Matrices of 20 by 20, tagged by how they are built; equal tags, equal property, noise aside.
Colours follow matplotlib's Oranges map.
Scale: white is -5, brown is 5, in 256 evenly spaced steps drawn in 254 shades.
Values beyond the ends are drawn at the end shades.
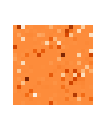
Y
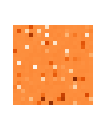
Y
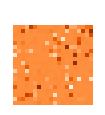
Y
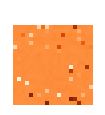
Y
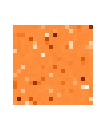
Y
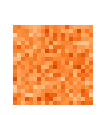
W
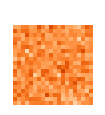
W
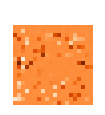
Y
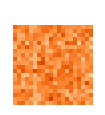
W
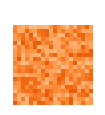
W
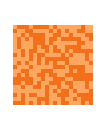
W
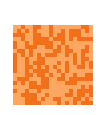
W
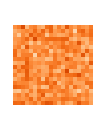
W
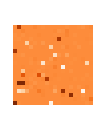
Y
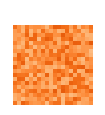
W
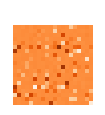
Y
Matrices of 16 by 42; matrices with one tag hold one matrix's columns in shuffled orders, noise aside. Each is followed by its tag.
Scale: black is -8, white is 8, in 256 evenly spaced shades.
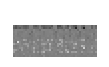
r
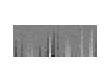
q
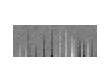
q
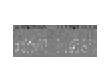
r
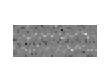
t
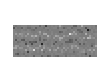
t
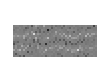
t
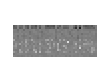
r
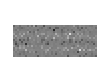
t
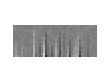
q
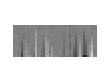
q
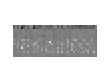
r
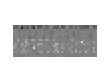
r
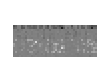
r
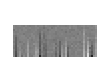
q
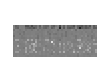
r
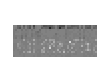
r
